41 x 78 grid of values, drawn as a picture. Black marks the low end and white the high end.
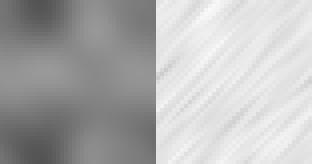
The table splits into one row of 2 panels. Panel 1,1: middling, smooth. Panel 1,2: very high, slanting up to the right, faint in contrast.
